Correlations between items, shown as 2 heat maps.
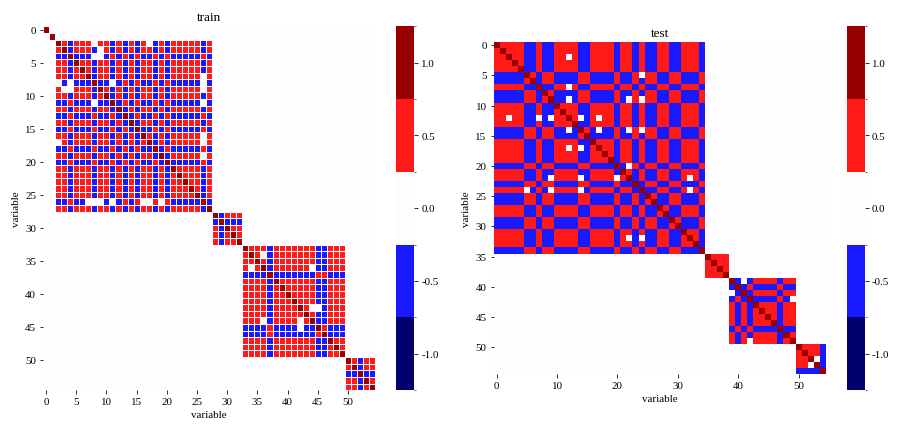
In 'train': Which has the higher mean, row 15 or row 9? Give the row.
9
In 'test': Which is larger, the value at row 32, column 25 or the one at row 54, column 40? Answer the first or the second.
the second
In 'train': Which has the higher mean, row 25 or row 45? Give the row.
25
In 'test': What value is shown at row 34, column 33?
-0.5
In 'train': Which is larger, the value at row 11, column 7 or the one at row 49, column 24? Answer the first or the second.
the second
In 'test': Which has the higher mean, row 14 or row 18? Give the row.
18
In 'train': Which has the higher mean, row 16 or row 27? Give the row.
16
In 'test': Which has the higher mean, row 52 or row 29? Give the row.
52
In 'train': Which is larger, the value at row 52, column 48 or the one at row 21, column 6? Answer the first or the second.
the second
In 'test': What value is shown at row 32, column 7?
0.5
